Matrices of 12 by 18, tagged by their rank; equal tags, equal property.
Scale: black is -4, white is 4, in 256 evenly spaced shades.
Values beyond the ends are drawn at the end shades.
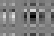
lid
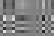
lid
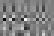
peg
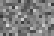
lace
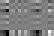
lid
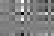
lid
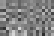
peg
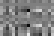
peg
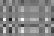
lid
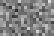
lace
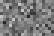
lace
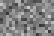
lace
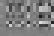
peg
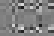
peg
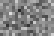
lace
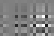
lid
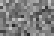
lace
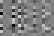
peg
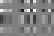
lid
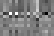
peg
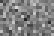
lace
